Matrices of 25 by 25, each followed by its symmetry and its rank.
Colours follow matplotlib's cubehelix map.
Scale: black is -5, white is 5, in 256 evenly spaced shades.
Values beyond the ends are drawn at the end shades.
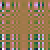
neither, rank one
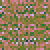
neither, rank five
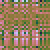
neither, rank two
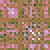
symmetric, rank five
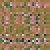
neither, rank three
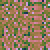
neither, rank five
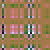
neither, rank one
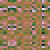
neither, rank two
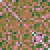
symmetric, rank five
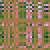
neither, rank two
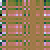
neither, rank one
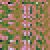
neither, rank three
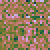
neither, rank five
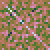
symmetric, rank five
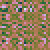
neither, rank three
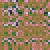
neither, rank three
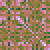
symmetric, rank five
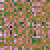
neither, rank five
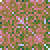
symmetric, rank five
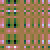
neither, rank one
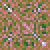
symmetric, rank five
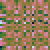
neither, rank two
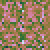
neither, rank five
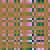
neither, rank one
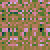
neither, rank three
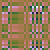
neither, rank one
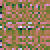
neither, rank three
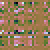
neither, rank two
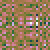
neither, rank two
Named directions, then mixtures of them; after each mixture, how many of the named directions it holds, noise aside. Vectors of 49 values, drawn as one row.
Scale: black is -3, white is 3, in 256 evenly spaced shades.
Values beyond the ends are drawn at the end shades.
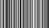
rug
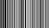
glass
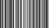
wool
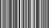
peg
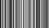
two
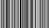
three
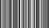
one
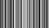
one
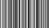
one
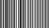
two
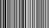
two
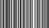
one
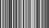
three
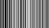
three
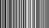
three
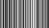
three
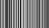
two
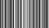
one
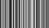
two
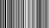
three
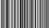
three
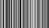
one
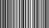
two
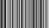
two
